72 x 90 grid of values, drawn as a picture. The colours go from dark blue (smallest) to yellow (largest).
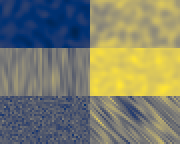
It is made of 3 by 2 panels. Panel 1,1: very low, blotchy, faint in contrast. Panel 1,2: high, blotchy. Panel 2,1: middling, streaked downward. Panel 2,2: very high, blotchy, faint in contrast. Panel 3,1: low, fine-grained. Panel 3,2: middling, slanting down to the right, strong in contrast.
